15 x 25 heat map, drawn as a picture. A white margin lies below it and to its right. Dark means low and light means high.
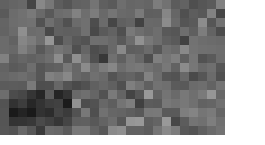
Overall the values sit about 40% of the way up the scale. In the bottom left lies a patch that is lower than the rest. The ninth with the lowest average is the bottom left.
